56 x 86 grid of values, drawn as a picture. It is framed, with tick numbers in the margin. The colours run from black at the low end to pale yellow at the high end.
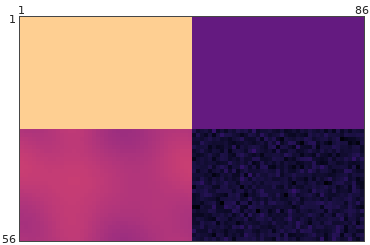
The table splits into 2 rows of 2 panels. Panel 1,1: very high, flat. Panel 1,2: low, flat. Panel 2,1: middling, smooth, faint in contrast. Panel 2,2: very low, fine-grained, faint in contrast.
